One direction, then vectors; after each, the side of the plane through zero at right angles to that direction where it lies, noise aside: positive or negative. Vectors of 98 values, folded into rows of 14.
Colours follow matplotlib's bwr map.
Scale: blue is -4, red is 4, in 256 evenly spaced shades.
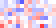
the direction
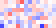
negative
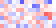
positive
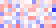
negative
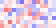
positive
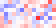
positive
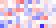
negative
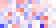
negative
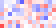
positive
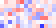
negative
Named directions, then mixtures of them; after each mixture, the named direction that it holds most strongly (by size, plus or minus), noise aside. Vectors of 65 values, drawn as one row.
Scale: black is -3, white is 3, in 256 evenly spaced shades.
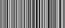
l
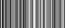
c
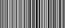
l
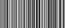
l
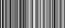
c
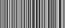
l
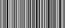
l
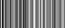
c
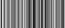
c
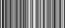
c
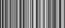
c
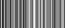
c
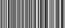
l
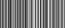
l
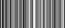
c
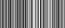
l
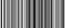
c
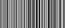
l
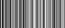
c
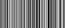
l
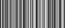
c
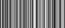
c
